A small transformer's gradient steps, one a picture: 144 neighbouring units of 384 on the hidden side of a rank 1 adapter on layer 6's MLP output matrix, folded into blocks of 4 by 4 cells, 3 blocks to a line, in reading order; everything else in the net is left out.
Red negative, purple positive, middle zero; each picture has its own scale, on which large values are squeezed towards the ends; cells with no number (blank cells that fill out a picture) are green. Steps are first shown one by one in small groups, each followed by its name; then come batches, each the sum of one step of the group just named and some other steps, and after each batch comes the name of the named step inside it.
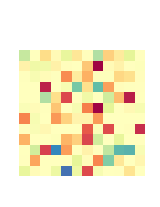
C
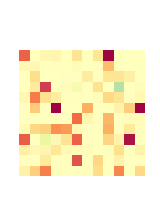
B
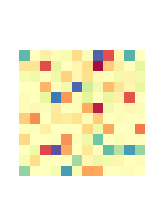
C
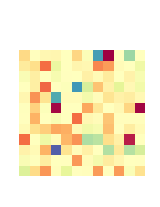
B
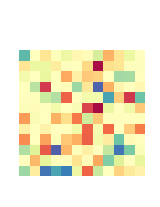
C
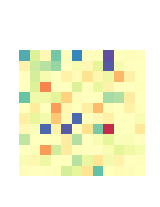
C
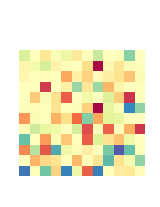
C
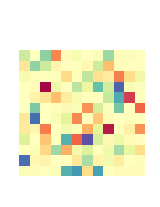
C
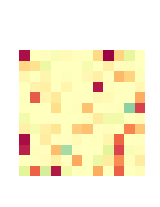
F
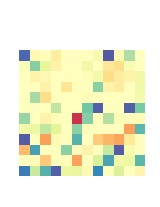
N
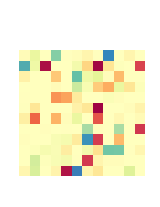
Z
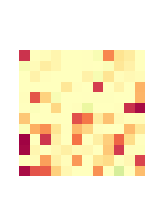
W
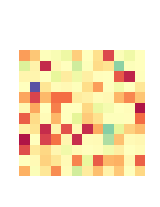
F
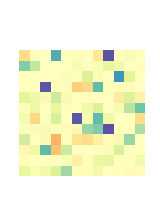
N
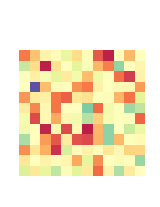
W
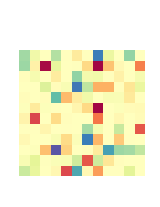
Z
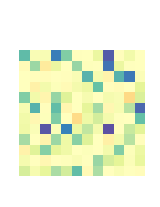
N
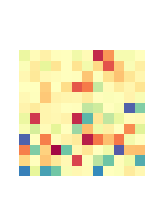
N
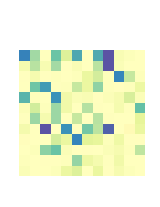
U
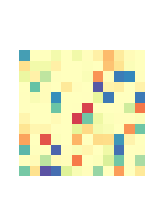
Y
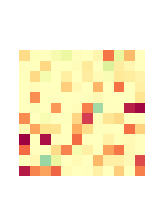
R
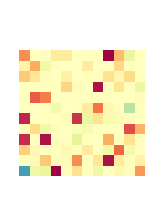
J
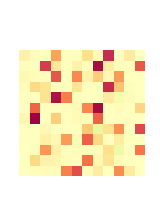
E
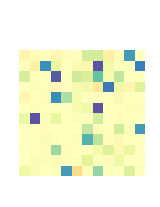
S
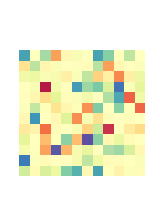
Y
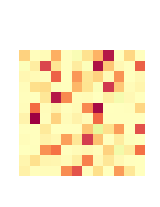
E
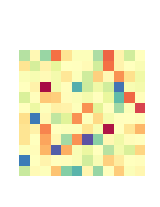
J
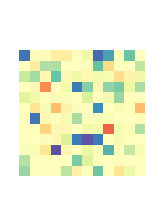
S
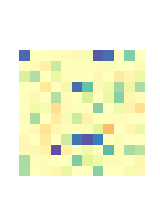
R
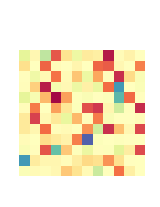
E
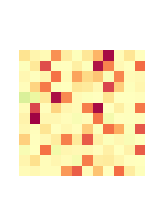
E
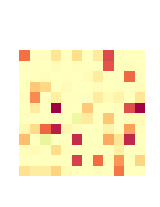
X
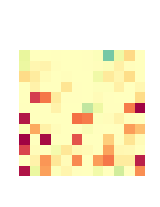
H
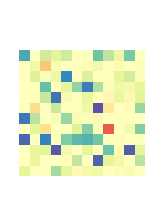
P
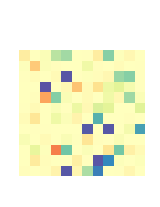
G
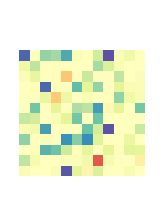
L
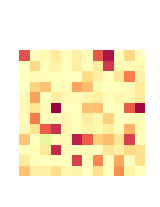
X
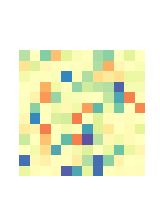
G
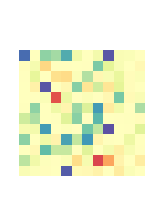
L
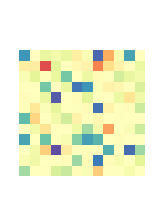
P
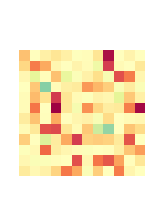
X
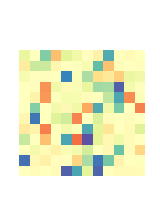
G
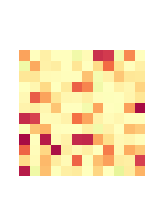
H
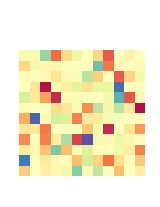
H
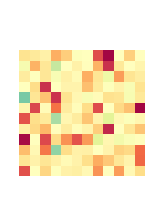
H
